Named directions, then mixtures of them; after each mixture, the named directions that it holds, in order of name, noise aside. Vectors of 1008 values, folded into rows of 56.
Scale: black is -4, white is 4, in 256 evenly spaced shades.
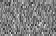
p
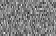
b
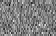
p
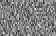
b, p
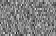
b, p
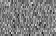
p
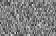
b, p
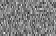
b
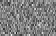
b, p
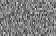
b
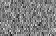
p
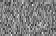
p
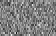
b, p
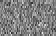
p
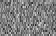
p
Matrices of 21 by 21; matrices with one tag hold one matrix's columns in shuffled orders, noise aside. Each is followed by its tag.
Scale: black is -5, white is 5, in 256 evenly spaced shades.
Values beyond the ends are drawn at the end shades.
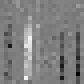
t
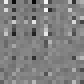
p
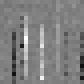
t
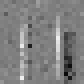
t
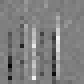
t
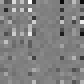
p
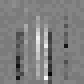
t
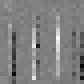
t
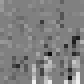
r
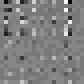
p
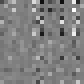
p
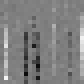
t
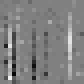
t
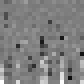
r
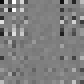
p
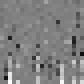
r
